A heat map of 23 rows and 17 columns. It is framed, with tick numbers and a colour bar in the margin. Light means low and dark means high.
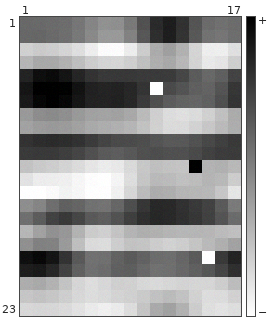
The ninth with the highest average is the top left. Three lone cells stand out: one far higher and two far lower than their neighbours. Stripes running across repeat 5 times from top to bottom.
